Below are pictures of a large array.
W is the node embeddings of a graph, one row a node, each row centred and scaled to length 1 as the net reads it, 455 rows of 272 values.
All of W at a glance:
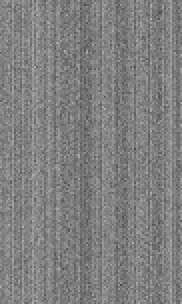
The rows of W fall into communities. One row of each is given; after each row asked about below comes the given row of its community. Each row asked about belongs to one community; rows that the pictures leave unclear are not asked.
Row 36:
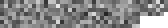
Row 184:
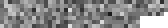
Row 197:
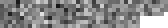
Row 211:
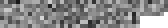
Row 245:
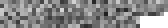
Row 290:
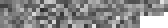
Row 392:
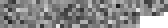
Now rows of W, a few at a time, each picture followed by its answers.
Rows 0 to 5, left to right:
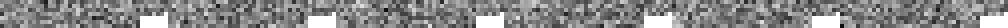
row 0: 36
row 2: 36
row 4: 184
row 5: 290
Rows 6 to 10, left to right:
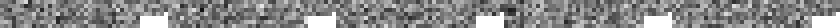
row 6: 290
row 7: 245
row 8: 36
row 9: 197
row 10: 245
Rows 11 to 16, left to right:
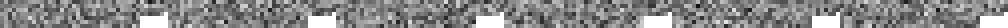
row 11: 36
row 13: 211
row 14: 392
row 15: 290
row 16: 290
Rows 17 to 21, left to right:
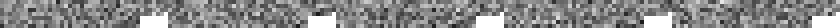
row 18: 392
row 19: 36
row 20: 211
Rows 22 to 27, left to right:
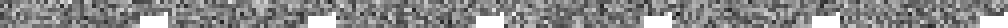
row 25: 184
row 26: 392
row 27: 211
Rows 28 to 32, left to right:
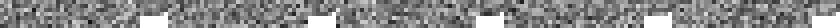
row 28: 245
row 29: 392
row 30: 211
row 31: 290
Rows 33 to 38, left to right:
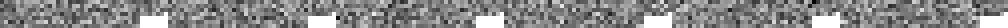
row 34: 36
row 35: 245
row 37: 184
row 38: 245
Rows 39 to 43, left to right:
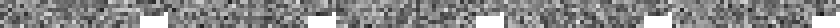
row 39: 392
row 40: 245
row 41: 184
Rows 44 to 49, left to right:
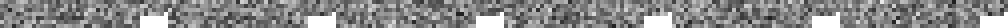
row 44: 290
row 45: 245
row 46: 392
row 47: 290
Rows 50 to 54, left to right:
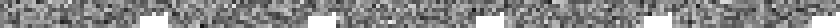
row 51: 184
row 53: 290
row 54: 184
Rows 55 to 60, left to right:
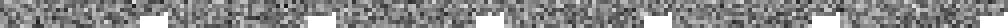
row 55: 184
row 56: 245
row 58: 211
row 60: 36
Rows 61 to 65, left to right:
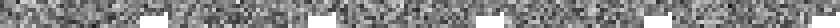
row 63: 184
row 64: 290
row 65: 211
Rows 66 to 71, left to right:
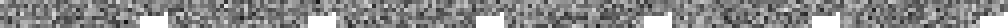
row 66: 245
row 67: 36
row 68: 36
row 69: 245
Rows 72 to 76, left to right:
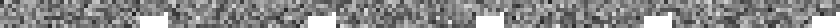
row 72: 245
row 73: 245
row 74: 290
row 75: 392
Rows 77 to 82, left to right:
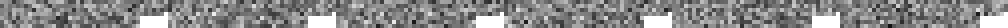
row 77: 184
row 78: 184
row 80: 184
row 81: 211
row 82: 290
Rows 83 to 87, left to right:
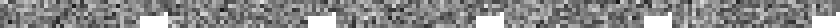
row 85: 184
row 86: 184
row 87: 211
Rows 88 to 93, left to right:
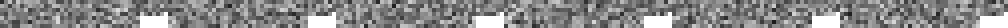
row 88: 36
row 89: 36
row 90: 245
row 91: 184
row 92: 197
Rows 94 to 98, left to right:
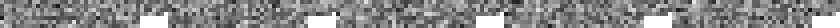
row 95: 245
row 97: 392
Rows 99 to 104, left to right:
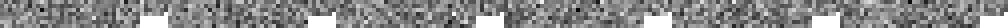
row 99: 290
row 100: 211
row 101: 211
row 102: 197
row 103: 392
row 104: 211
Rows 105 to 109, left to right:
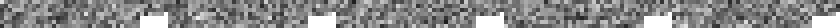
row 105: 290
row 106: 197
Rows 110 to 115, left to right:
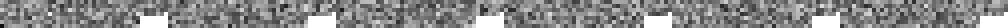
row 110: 211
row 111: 392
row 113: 392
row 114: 184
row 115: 290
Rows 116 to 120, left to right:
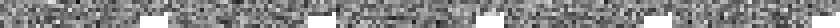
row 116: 36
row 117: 184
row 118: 290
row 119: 211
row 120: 245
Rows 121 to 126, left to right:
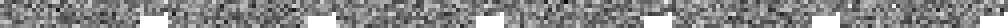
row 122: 245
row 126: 211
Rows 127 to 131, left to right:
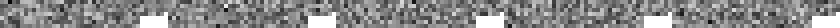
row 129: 197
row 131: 392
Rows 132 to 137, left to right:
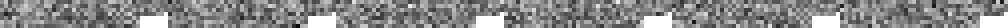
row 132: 245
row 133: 36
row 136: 290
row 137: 392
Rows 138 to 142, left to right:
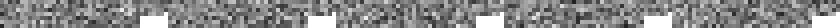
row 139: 211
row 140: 197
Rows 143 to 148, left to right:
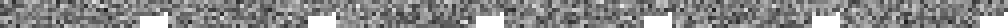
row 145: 211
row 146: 36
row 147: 290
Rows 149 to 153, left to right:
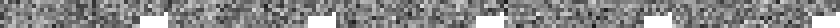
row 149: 211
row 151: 36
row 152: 36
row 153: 197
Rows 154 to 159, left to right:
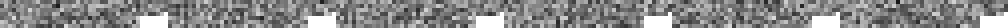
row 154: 245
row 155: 197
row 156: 245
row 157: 211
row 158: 392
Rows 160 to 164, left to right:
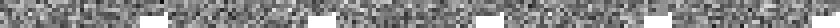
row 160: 184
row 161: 392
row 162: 245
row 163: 290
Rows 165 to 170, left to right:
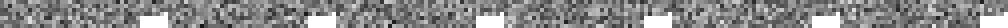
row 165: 197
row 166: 245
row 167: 290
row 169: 184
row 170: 197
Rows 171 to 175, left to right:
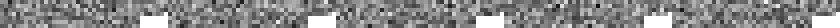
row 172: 36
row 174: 290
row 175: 245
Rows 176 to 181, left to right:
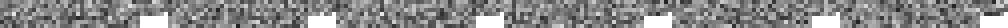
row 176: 36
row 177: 36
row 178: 36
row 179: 392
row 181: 392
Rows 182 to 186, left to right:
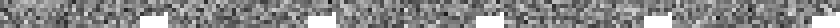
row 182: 184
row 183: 184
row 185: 290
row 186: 211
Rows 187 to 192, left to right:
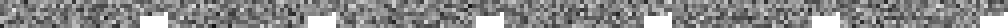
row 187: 197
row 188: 392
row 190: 197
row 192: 290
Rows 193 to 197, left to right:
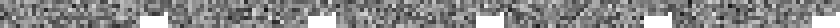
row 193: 245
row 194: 197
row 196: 290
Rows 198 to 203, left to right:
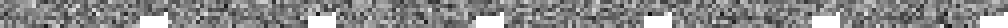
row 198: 392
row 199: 197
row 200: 392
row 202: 290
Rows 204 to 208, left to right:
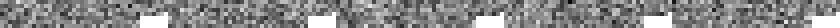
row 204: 392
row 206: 184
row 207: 245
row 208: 197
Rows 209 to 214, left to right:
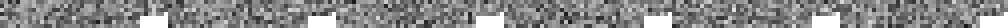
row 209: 184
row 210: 392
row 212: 290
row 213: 197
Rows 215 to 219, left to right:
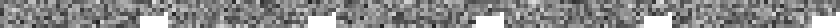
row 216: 392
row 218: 36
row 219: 211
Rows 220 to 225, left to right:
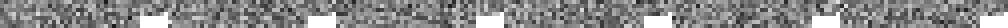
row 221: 392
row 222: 197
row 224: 211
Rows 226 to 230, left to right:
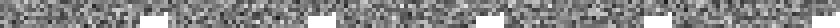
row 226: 290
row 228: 36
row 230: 36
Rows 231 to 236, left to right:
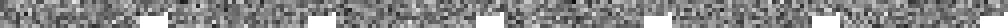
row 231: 245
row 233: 290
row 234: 245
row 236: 184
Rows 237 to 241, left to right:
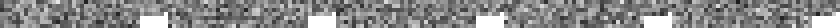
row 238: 290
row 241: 245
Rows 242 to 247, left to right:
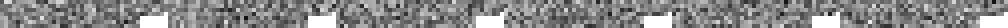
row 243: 211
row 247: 392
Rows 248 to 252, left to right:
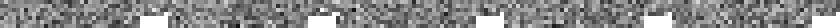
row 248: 211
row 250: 211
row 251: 245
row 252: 211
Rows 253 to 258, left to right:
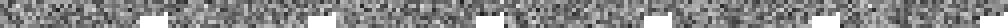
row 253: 184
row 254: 184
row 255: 184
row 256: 290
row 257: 184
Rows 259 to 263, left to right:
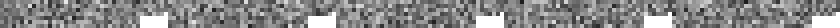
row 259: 197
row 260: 245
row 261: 211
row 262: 211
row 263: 36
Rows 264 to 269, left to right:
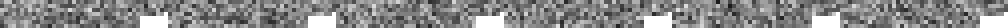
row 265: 290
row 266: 184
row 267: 245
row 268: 392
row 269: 392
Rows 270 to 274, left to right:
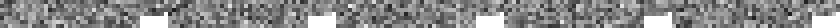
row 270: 392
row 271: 197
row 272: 290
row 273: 36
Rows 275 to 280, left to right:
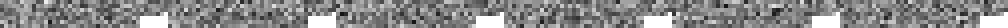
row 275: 245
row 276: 36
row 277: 392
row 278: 36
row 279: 36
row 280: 392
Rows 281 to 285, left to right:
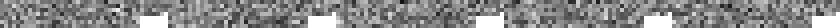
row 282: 211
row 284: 290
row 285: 197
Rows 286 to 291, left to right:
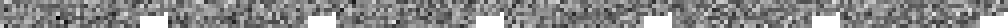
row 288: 197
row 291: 392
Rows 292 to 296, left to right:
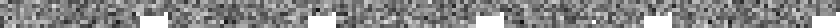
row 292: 211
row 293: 290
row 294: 197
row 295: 197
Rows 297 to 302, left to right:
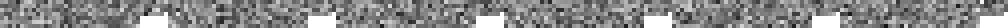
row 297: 211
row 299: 392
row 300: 184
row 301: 392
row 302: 392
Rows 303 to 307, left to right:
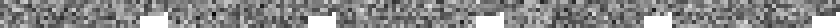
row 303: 290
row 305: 245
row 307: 392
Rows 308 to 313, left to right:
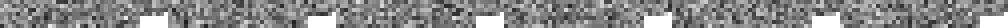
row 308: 36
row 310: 245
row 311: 290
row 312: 197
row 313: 211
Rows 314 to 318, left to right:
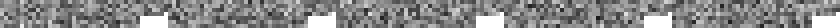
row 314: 211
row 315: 245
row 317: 290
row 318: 290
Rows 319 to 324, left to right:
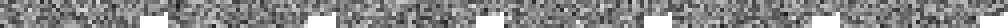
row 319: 290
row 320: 392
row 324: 392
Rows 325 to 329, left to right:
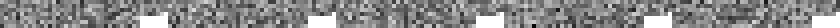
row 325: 245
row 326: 211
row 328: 211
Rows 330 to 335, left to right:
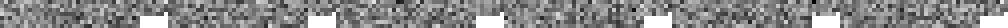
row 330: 211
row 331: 36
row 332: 290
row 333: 211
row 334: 290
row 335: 290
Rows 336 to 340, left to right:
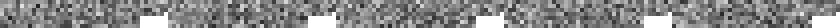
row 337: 392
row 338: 211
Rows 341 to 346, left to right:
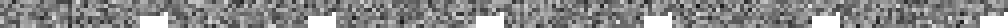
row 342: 184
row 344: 184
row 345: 290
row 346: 290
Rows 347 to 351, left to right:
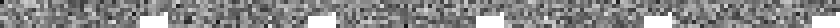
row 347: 184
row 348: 197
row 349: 211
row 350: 211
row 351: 392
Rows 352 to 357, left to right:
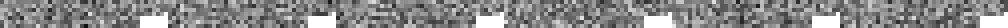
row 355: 392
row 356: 211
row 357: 211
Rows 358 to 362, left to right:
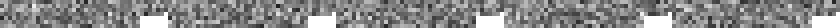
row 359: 211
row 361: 392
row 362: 184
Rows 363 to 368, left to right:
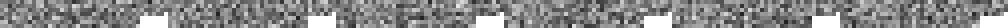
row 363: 36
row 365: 36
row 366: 184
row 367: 211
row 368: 392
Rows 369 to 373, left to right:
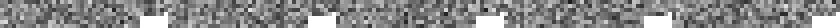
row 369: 392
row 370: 211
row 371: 211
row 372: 245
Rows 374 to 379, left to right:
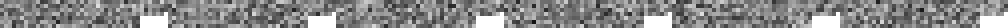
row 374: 290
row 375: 245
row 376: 211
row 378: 290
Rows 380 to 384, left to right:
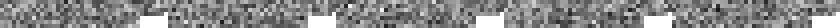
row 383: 184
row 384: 36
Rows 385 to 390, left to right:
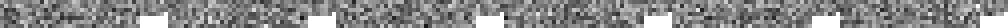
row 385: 245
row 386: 211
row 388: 290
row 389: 36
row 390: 197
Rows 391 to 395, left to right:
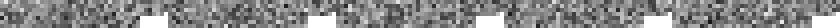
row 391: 211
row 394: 392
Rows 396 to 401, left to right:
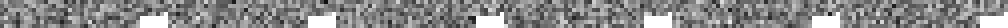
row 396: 184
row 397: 197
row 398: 211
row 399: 36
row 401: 245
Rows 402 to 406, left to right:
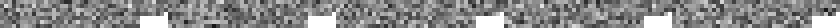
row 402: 245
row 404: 245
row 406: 36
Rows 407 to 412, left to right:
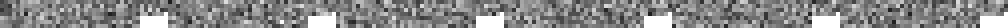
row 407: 197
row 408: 197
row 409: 36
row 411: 290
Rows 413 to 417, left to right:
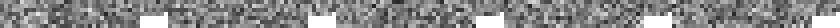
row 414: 197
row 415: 245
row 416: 184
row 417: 290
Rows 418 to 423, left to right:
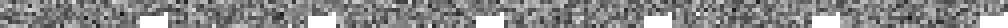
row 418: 392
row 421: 184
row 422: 290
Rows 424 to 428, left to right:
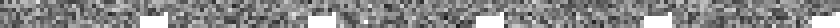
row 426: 184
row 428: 245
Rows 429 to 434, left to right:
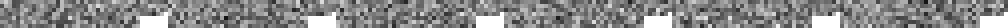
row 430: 245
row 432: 184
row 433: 36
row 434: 184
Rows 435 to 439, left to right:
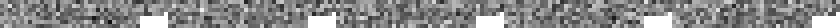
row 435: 197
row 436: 392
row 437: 36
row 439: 184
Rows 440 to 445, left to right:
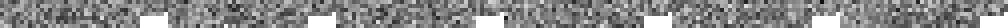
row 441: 211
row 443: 211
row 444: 36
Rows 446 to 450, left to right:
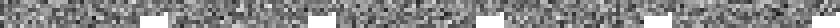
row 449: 211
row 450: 36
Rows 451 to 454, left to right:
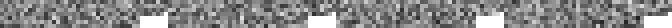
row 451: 36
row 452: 392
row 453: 197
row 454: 392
